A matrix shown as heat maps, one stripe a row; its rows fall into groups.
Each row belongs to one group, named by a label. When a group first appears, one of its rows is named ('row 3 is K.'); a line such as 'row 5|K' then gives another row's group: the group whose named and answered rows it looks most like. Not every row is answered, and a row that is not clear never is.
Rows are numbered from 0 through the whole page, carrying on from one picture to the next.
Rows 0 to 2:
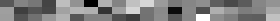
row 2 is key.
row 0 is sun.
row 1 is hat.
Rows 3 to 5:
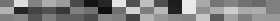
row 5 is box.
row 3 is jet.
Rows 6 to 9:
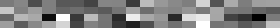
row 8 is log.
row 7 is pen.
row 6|box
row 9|key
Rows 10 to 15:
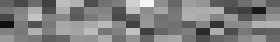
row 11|log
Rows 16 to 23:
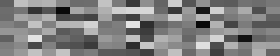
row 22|box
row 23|key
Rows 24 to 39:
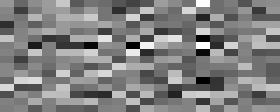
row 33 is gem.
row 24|key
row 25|log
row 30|box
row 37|jet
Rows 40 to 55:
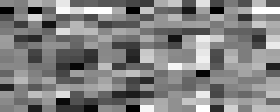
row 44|hat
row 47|box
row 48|box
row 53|key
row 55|box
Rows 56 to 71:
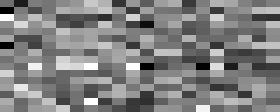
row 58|pen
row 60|hat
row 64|hat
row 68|jet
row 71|key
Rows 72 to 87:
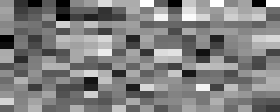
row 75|hat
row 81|jet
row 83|sun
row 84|box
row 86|pen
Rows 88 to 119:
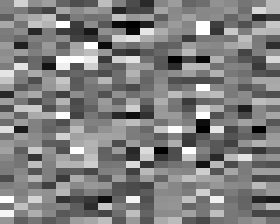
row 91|key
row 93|gem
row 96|hat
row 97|log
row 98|pen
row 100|key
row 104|key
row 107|hat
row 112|box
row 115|key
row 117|sun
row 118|pen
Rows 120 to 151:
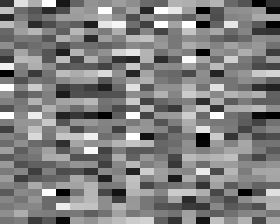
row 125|sun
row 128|log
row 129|pen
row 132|pen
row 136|pen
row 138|log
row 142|jet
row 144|box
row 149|hat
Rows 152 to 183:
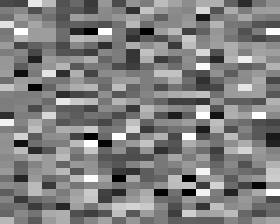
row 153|box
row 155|pen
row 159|box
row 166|hat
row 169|pen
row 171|jet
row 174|key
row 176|key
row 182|jet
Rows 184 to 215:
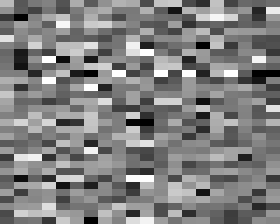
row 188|log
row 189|pen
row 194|jet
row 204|sun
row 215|sun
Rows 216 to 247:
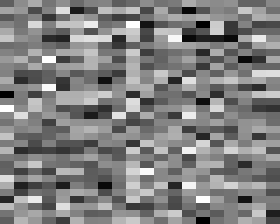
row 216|log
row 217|gem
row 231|pen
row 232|jet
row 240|sun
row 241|pen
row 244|log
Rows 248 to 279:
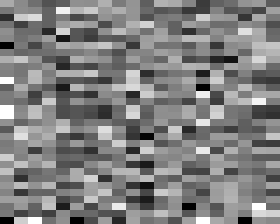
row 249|hat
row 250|log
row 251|sun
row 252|gem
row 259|pen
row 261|box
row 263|pen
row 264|pen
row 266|hat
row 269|box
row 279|log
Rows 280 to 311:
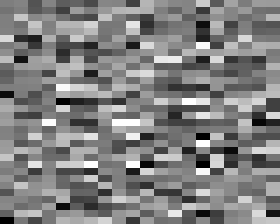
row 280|box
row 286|box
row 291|jet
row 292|hat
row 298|gem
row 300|key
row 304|box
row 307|jet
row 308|gem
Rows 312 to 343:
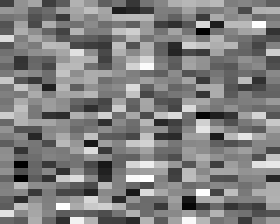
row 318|jet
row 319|hat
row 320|sun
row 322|hat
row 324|log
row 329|jet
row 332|sun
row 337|sun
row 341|hat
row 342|pen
